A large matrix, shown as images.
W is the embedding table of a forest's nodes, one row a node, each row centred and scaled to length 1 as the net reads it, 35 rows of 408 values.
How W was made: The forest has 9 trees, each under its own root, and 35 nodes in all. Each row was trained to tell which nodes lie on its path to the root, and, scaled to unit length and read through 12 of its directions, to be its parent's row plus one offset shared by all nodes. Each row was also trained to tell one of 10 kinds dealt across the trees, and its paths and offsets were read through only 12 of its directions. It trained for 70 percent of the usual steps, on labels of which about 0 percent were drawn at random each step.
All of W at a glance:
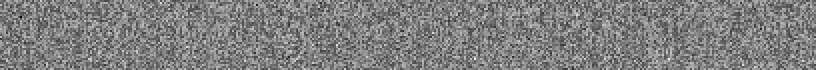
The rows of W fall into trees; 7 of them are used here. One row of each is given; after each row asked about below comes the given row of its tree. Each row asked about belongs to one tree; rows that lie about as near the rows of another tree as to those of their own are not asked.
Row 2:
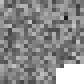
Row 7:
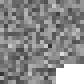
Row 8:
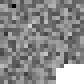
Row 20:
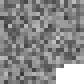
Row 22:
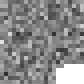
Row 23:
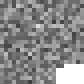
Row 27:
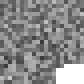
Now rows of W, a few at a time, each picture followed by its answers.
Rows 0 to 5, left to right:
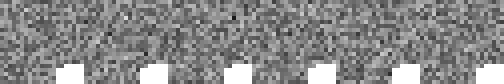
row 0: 8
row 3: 2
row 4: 22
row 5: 22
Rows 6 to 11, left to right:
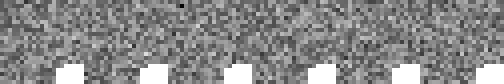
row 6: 27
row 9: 27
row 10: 8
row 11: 20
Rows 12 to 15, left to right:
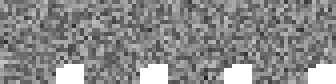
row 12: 22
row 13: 22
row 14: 7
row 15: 7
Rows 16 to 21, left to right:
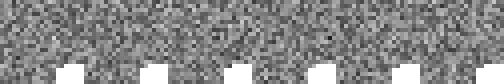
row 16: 23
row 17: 23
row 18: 2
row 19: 22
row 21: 27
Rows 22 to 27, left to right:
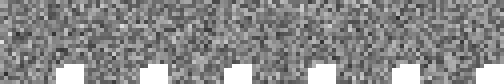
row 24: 27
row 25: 2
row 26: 23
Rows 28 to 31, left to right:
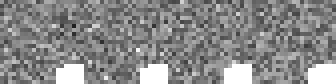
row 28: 23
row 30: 8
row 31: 27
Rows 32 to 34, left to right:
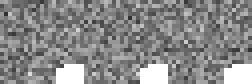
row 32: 7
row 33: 23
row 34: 20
